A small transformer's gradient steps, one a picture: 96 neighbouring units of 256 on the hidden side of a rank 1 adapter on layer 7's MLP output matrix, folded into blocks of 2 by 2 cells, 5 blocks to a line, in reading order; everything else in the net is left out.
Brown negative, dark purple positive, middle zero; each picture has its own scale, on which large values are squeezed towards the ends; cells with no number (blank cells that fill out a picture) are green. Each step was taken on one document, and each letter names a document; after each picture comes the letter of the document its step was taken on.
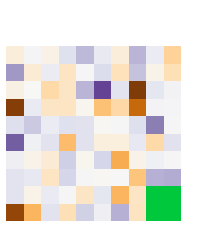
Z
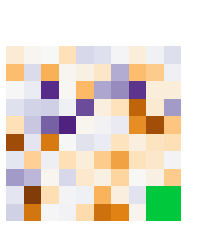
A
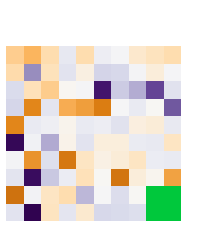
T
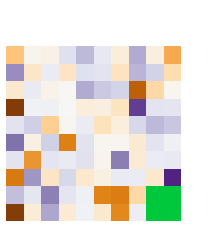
Z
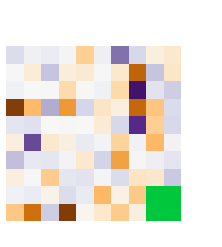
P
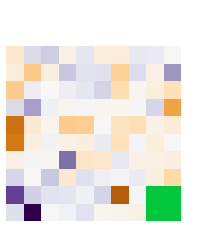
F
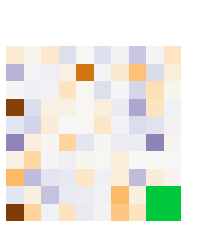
Z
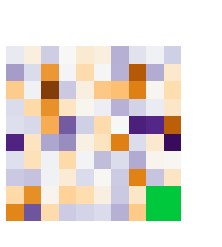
A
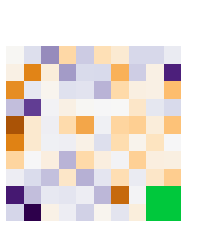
F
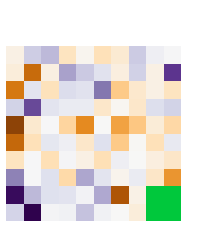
F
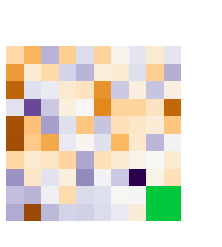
T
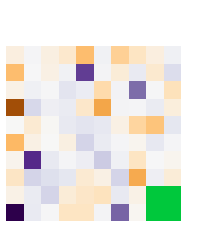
Z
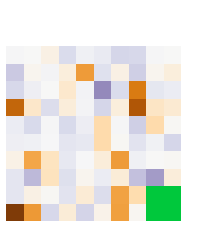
Z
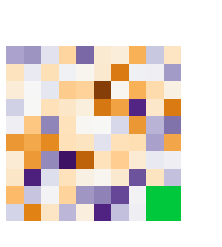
T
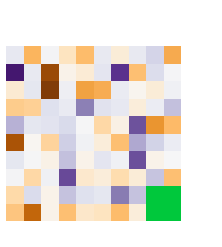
A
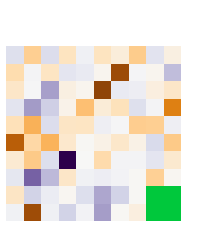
T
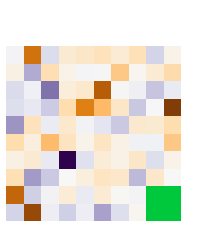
T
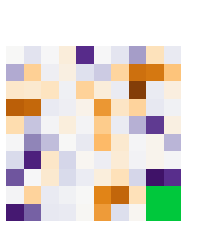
Z
